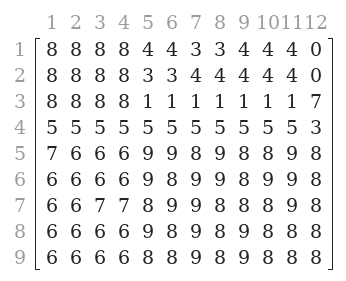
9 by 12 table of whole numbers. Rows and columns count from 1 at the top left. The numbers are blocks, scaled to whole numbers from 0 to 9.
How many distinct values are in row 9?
3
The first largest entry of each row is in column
1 1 1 1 5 5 6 5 7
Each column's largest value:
8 8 8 8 9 9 9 9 9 9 9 8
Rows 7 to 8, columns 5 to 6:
8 9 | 9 8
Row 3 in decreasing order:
8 8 8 8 7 1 1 1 1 1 1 1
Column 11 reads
4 4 1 5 9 9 9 8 8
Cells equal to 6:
17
